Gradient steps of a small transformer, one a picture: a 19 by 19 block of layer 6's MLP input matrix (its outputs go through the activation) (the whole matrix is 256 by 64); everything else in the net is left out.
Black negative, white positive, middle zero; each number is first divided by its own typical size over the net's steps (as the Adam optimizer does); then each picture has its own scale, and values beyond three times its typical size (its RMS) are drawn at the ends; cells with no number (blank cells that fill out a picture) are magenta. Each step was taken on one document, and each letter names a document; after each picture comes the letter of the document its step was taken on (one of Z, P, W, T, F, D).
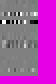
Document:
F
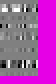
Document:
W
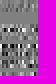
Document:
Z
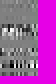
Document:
Z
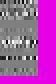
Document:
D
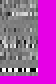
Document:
D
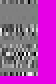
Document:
Z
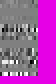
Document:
Z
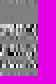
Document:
Z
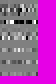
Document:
W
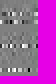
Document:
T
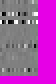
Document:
F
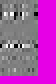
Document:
T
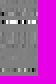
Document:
F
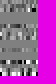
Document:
W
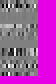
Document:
Z
